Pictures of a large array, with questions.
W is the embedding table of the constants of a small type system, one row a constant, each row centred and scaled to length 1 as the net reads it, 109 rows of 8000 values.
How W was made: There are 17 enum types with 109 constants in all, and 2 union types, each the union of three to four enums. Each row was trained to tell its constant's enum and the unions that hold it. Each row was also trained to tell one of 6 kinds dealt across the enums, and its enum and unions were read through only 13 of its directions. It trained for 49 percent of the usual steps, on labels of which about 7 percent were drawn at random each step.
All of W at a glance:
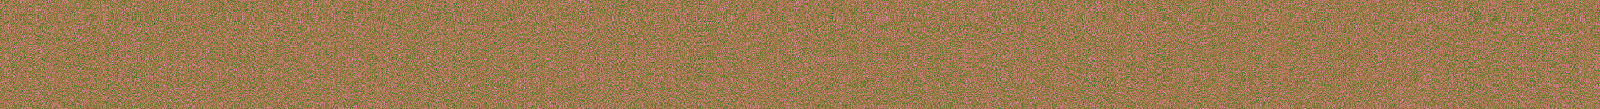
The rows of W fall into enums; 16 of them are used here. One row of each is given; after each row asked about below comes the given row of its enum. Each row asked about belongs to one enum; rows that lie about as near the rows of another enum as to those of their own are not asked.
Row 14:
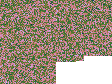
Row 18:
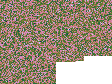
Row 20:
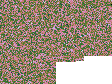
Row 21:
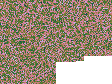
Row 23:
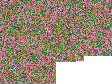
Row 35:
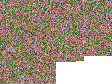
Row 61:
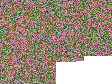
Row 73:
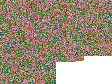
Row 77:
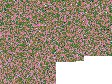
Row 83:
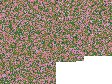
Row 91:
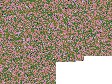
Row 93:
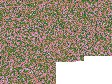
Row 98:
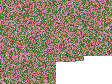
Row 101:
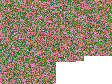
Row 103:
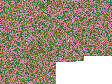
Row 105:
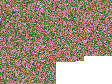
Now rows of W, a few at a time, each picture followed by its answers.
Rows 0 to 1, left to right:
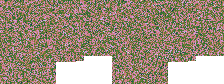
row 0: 35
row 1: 77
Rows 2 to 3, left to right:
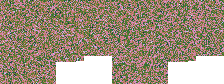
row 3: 83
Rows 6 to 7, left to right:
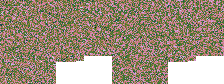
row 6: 93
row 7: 91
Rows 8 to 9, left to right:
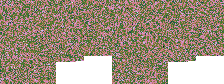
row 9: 93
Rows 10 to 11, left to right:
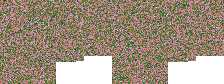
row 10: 93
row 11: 91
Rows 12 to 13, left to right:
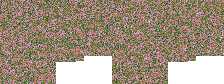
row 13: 18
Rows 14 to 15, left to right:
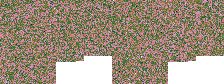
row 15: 105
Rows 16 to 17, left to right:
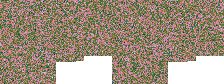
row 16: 18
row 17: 61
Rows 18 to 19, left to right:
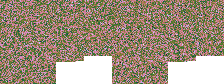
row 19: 20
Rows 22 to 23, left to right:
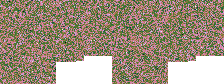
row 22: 83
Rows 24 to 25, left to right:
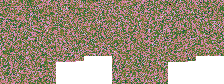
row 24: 73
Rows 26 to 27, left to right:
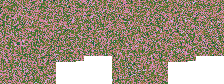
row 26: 14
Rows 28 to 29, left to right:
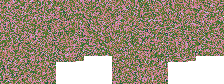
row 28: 35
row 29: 73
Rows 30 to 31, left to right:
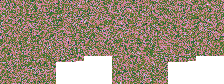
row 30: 73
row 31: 98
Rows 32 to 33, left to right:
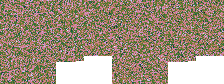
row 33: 21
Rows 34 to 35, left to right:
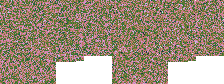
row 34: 101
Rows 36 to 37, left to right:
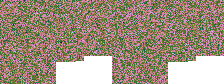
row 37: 14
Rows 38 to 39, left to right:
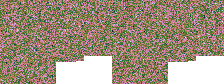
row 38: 93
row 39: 103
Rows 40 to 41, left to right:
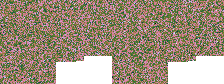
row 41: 77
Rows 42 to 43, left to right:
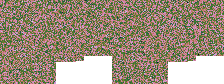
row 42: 35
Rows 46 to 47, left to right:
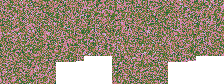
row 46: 77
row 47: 98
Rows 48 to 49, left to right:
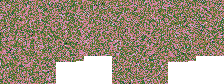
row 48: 83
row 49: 93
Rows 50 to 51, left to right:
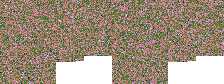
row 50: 18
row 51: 105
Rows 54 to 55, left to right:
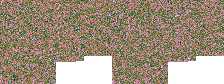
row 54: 105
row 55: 73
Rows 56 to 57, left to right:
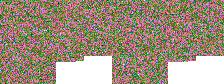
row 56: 98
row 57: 93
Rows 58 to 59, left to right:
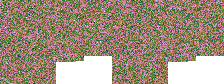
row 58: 35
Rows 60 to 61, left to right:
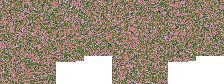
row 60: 21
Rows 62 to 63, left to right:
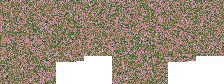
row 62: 23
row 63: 73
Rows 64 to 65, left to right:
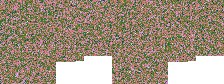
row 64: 105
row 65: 101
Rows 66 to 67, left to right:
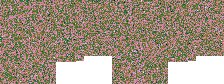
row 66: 91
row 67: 91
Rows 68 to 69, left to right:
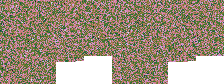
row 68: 98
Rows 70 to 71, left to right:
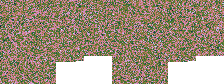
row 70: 18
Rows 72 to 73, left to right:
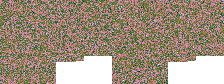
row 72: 18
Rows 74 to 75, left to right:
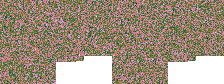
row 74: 83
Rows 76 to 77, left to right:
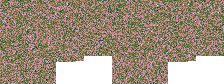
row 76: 35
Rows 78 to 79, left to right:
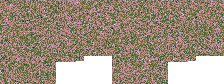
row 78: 98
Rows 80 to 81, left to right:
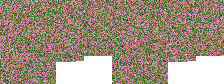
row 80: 98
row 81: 61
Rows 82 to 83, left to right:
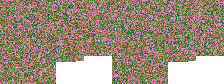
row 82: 91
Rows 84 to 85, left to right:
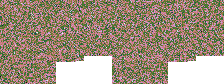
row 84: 20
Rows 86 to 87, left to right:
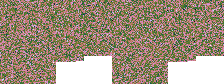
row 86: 21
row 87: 91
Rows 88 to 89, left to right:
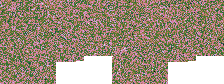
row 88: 105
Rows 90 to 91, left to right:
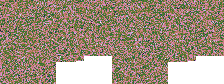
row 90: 101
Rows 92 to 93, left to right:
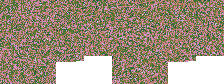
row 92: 14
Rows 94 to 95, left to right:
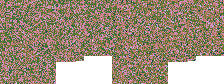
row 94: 35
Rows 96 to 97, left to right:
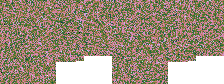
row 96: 101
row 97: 21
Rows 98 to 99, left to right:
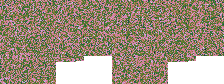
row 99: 83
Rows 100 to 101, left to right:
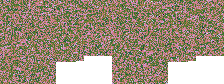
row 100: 14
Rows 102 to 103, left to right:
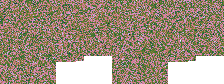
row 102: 73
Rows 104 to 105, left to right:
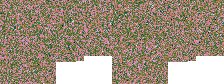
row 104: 23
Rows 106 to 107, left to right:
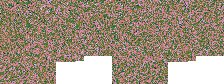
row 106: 105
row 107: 18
